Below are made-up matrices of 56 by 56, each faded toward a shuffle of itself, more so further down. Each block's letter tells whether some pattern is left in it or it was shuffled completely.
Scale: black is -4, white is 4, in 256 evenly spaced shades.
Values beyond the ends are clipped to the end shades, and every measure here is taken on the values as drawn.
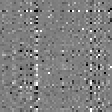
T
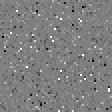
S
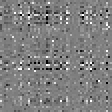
T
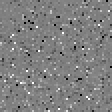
S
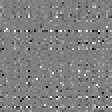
T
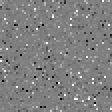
S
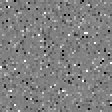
S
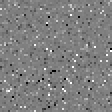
S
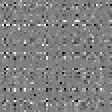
T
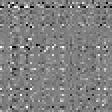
T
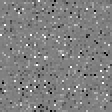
S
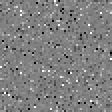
S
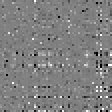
T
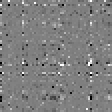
T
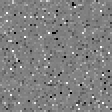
S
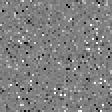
S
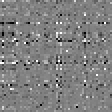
T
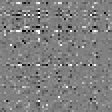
T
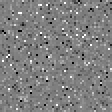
S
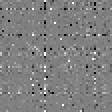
T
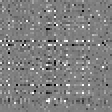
T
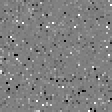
S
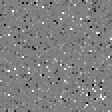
S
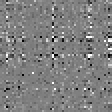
T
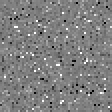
S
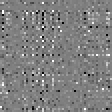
T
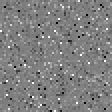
S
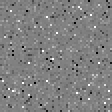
S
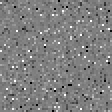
S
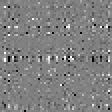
T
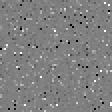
S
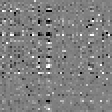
T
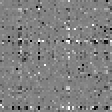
T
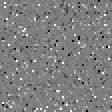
S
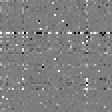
T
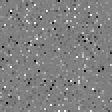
S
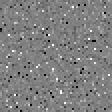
S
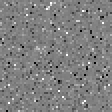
S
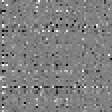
T
